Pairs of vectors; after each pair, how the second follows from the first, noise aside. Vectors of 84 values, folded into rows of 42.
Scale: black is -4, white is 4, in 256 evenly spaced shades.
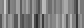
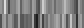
copied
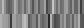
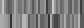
copied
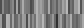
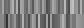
shuffled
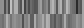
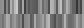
copied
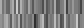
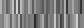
copied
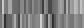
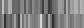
copied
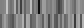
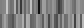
copied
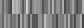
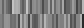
copied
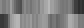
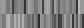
shuffled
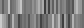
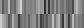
copied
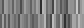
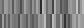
copied
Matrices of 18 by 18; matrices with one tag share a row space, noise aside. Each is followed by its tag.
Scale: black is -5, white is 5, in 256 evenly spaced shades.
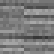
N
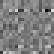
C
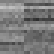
N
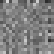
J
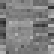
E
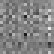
J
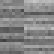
N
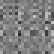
C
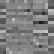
E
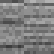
N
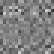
C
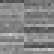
N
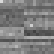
N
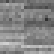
N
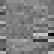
E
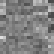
E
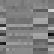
E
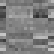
E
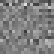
J
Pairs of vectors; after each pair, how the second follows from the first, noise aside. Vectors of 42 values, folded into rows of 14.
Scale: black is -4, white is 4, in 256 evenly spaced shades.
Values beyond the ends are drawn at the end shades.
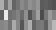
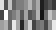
scaled up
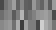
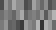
sign-scrambled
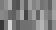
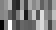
scaled up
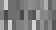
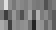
sign-scrambled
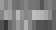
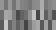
sign-scrambled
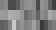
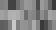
copied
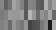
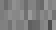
shrunk
